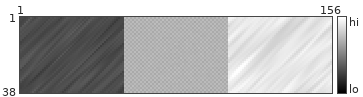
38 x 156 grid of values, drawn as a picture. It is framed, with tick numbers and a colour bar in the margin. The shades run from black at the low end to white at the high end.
The table splits into one row of 3 panels. Panel 1,1: low, slanting up to the right, faint in contrast. Panel 1,2: high, checkered, faint in contrast. Panel 1,3: very high, slanting up to the right, faint in contrast.
